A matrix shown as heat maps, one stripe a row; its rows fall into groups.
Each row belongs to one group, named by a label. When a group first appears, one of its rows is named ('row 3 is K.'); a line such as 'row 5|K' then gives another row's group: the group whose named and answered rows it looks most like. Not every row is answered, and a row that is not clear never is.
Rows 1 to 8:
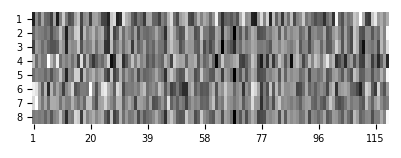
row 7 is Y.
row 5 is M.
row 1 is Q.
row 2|M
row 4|Y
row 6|Y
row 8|M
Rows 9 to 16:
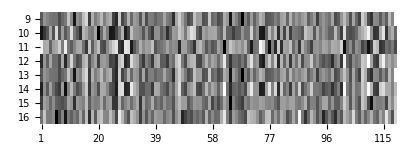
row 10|Q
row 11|Y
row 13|M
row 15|M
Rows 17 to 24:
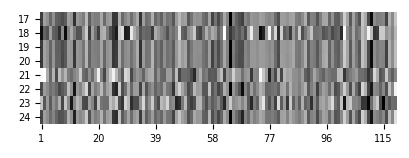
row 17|M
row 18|Q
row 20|M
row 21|Y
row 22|M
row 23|Y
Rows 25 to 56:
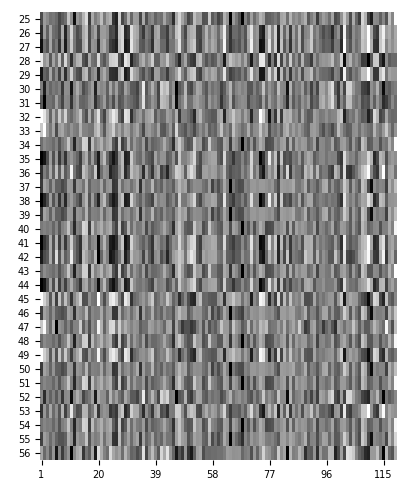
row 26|Q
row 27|Q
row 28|Y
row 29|Q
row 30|Y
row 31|Y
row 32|Y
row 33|Y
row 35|Q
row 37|M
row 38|Q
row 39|M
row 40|M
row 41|Q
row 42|Q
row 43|M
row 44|Q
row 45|Y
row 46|M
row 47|Y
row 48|M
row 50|M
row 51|M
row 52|Y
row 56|Y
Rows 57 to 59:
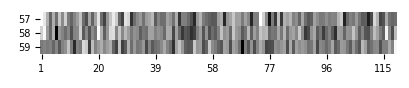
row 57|Y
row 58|Y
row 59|M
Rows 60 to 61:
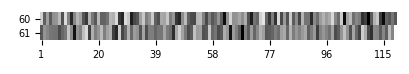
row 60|Y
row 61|M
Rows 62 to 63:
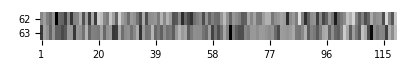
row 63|M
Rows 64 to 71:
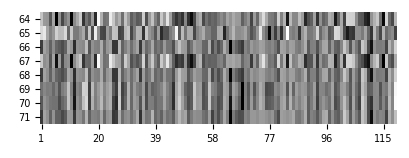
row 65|Y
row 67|Y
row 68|M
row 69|M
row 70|M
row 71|M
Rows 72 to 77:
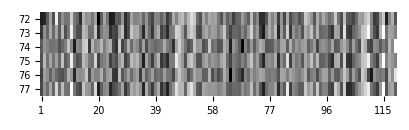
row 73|Q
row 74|M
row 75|Q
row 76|M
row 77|Q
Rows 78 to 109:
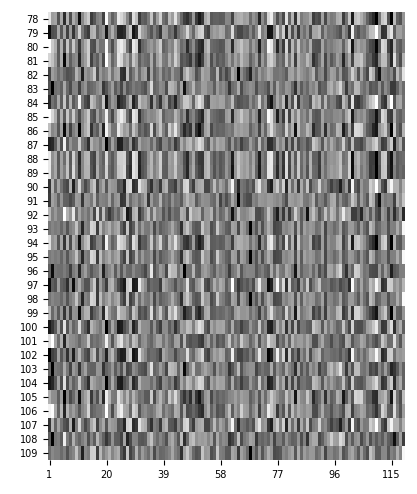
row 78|Y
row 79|Q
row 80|Y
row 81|Y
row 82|M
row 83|Y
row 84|Q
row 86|Y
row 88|Y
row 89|Y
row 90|Q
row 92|Y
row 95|M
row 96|Y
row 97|Q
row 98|M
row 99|Y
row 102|Q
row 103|Y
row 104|Q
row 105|Y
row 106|Y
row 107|Q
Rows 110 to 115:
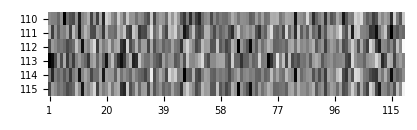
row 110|Y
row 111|Y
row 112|M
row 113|Q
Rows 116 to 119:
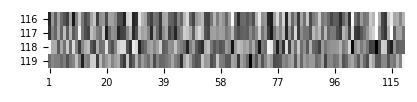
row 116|Q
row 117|Q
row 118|Y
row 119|M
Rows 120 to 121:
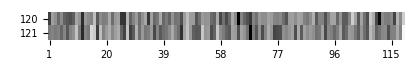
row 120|M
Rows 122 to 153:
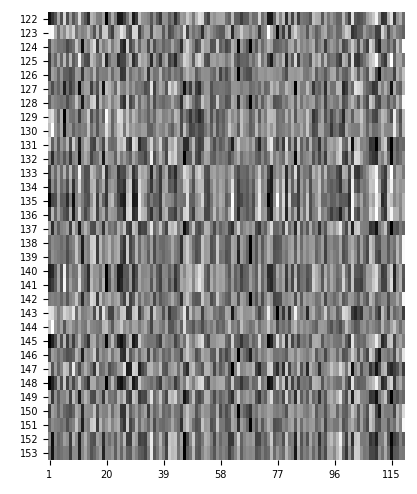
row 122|Q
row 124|M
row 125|Q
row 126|M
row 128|M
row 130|Y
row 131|Y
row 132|Y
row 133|Q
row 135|Q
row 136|Q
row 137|Y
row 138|M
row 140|Q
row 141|Q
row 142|M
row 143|Y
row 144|Y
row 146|M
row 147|Y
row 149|Y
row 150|M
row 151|M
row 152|Y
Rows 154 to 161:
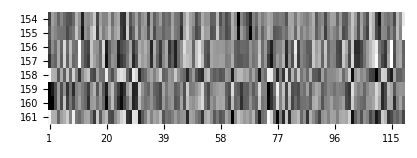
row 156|Q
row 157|Q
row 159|Q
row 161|Y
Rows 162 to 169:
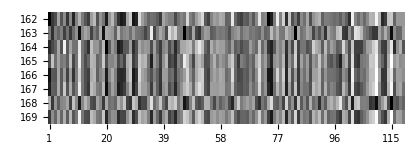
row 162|Q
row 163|Y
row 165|Q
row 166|Q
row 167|Q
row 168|Y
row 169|Q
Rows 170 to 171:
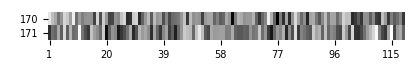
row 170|Y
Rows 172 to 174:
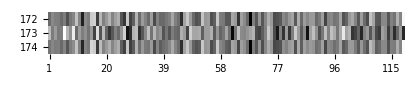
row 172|M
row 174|M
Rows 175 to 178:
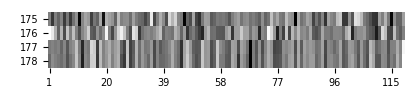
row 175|Y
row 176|Y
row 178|M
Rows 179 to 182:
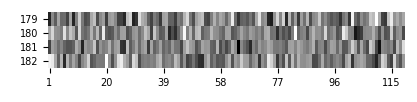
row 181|M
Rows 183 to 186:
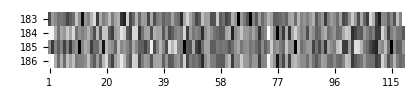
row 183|M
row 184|Y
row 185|Y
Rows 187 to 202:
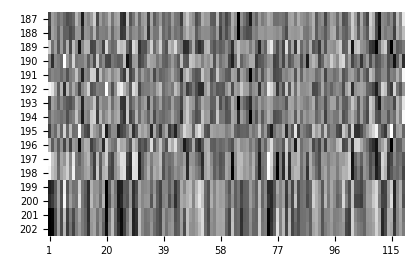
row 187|M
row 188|M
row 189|Y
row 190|Y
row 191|M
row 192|Y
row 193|M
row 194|M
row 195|Q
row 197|Y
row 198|Y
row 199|Q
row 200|Q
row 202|Q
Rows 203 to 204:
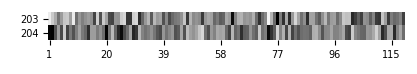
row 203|Y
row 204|Q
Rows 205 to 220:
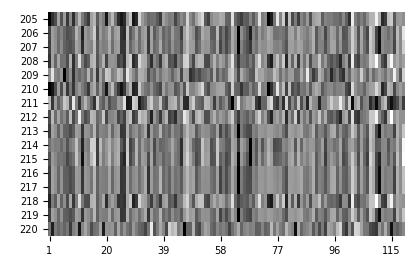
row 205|Q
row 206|M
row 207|M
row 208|Q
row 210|Q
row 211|Y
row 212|Q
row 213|M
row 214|M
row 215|M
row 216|M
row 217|M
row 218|Q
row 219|M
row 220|Y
